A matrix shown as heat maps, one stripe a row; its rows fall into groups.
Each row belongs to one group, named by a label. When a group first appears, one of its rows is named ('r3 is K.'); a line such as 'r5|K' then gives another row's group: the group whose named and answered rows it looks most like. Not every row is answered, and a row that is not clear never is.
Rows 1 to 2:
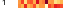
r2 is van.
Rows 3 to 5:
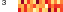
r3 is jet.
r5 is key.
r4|van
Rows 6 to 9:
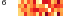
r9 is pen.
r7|van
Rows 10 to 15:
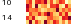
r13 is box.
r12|key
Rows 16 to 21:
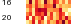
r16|jet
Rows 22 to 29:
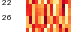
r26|jet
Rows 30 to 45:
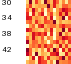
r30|jet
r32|van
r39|van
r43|key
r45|van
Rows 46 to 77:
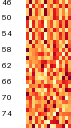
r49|jet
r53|jet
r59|pen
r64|pen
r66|van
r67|box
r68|pen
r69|key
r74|van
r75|jet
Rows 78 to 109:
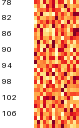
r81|pen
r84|jet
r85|pen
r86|pen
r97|pen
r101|van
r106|van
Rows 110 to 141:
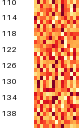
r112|pen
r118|van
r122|pen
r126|jet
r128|pen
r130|jet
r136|van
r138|jet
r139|pen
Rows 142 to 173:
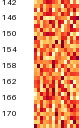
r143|van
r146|pen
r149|van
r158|jet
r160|van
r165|box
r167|van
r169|van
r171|van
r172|pen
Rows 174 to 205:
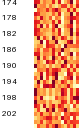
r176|box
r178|van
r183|jet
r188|jet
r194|jet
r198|pen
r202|van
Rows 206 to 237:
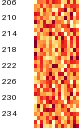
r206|box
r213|van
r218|pen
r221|van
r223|van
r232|jet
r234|van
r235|box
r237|pen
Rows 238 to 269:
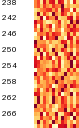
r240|pen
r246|box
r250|jet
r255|box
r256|key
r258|box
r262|jet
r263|jet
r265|key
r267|pen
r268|jet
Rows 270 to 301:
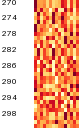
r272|key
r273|jet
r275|jet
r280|key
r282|jet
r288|pen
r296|box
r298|key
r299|key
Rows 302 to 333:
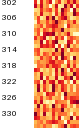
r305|pen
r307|box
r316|pen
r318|box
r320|pen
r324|jet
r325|van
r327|pen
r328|jet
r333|key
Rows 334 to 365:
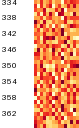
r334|van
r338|van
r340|van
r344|key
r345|box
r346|jet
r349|van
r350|pen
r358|box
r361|pen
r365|key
